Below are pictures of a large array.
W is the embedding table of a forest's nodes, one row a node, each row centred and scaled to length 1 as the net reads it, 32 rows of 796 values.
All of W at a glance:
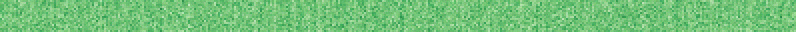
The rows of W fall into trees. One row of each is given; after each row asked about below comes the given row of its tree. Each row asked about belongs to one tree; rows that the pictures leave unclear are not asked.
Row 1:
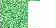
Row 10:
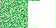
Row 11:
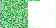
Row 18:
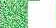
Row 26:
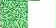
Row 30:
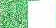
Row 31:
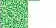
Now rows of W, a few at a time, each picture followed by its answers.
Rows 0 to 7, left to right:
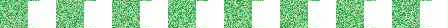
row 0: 11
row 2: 26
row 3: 1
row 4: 26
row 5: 1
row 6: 10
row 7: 11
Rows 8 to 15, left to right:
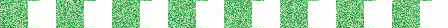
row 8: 30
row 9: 18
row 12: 31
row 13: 30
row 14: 30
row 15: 10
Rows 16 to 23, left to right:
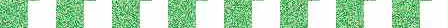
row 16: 10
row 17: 10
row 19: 1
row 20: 31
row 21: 11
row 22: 11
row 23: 30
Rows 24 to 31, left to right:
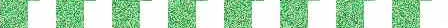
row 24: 1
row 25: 1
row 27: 10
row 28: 31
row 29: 11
